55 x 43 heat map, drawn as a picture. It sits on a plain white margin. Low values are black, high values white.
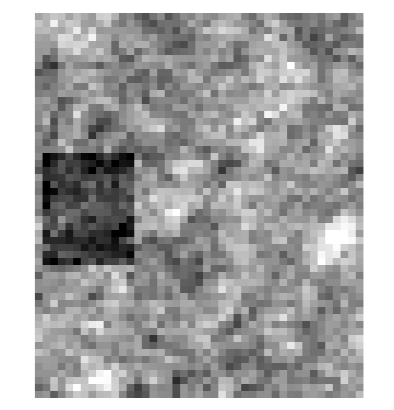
Ninth with the lowest average: middle left. Grain: blotchy. Odd patch: lower, in the middle left.
